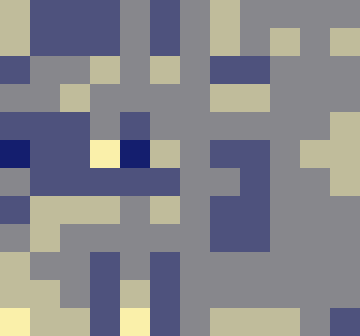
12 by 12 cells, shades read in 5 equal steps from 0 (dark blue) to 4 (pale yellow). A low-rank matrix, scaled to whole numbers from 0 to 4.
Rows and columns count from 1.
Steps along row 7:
down same same same same up same down up same up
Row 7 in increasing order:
1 1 1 1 1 1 2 2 2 2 2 3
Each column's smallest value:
0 1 1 1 0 1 2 1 1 2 2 1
